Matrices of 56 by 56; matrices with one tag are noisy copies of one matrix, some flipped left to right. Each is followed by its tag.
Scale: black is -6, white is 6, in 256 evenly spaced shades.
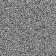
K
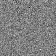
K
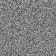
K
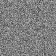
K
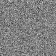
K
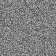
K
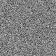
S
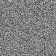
K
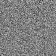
K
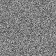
S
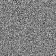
K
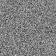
S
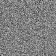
K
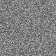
S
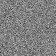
S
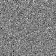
K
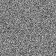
S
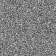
S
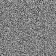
K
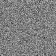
K
